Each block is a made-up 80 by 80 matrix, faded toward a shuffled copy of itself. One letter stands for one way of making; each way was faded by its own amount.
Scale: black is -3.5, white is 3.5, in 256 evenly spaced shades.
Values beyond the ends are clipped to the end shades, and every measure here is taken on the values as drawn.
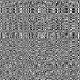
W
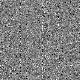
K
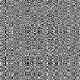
W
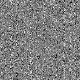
K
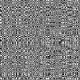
W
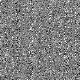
K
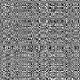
W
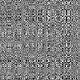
W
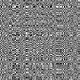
W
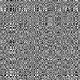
W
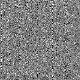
K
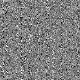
K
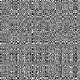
W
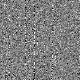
K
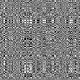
W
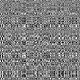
W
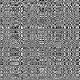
W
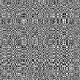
W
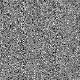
K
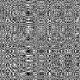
W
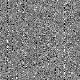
K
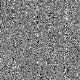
K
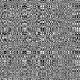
W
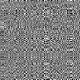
W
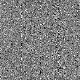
K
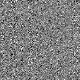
K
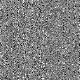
K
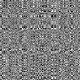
W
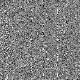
K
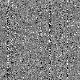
K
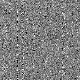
K
